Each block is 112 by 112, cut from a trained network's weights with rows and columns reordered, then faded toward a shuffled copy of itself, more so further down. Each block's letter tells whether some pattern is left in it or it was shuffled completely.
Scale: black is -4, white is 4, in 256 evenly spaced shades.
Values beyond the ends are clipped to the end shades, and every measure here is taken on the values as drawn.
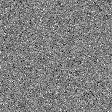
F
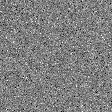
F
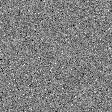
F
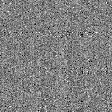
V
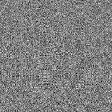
V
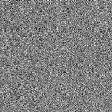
V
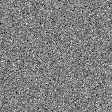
F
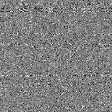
V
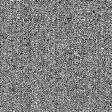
V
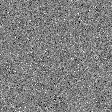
F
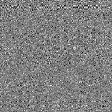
V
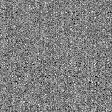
V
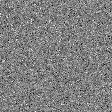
F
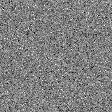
F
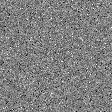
F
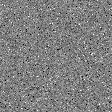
F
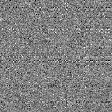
V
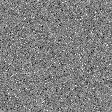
F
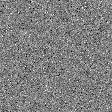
F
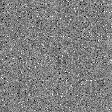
V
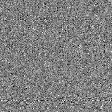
V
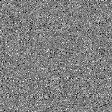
V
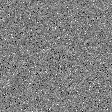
F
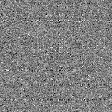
V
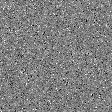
F
